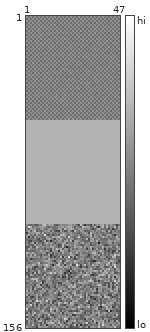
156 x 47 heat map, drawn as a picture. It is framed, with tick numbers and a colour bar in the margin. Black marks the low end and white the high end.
It is made of 3 by 1 panels. Panel 1,1: middling, checkered. Panel 2,1: high, flat. Panel 3,1: middling, fine-grained, strong in contrast.
